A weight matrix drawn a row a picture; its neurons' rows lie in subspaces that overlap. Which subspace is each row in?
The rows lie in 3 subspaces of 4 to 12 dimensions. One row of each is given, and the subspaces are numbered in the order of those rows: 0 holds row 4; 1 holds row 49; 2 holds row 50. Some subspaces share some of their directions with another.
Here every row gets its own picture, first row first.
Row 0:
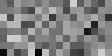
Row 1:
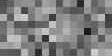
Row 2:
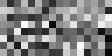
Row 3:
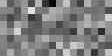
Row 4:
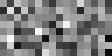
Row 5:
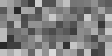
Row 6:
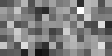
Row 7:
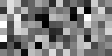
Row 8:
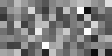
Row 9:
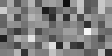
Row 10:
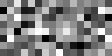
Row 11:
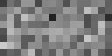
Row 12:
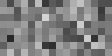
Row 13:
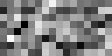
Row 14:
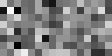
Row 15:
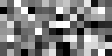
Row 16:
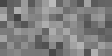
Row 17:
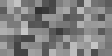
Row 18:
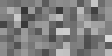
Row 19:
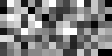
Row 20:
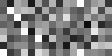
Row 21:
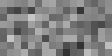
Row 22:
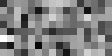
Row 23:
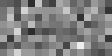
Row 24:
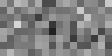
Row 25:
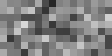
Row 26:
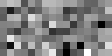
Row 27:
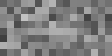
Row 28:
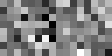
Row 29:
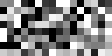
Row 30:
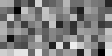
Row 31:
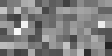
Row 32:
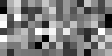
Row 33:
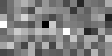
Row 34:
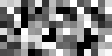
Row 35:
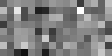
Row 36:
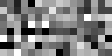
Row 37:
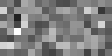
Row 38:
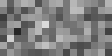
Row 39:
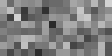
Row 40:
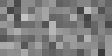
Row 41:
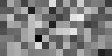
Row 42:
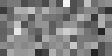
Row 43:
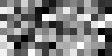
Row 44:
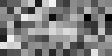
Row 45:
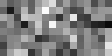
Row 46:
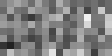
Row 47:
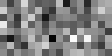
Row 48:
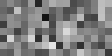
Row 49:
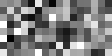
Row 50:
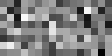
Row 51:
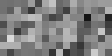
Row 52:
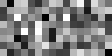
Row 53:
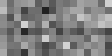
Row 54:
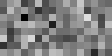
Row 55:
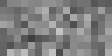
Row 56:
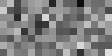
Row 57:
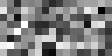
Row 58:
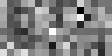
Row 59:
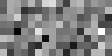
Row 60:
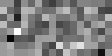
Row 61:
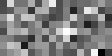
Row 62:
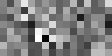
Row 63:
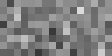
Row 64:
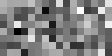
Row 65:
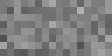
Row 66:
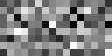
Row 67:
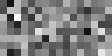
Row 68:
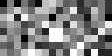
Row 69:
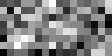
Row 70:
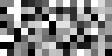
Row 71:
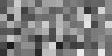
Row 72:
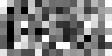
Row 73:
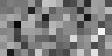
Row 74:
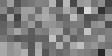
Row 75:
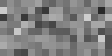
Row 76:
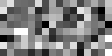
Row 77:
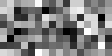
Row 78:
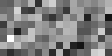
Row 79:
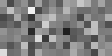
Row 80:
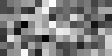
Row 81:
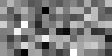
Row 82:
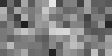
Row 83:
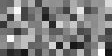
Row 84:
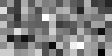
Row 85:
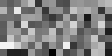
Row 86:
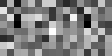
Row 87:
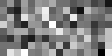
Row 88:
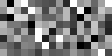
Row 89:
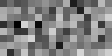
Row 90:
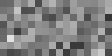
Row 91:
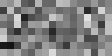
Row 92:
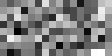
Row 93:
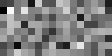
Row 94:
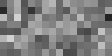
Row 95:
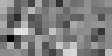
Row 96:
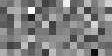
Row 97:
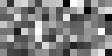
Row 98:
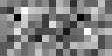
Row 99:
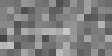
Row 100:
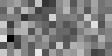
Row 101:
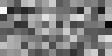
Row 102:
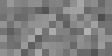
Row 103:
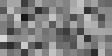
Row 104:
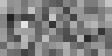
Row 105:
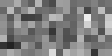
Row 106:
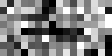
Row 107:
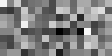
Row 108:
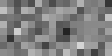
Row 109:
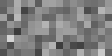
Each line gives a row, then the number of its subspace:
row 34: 0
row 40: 2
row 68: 0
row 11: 0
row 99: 0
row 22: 0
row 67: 1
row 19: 1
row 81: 0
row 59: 1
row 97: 1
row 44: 2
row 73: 1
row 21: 0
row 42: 1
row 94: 1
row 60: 2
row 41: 1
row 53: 0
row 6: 0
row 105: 2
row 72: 0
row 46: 2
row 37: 2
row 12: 1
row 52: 1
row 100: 1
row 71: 2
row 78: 2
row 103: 1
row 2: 0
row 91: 2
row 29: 0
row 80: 2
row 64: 1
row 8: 1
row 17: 0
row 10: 0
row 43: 0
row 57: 2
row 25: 2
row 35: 0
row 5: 2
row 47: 1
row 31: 2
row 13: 2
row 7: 1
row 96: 1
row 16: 0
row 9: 1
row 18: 0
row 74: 1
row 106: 0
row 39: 0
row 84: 0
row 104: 0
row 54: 1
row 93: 0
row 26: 0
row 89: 1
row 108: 1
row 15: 0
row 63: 0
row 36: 0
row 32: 1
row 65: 0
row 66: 0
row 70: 1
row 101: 0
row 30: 2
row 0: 1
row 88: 1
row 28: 1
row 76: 0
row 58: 0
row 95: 0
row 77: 1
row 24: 1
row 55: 2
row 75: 0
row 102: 1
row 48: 1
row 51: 2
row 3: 1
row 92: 1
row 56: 1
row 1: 1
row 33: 1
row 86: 1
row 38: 1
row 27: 2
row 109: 2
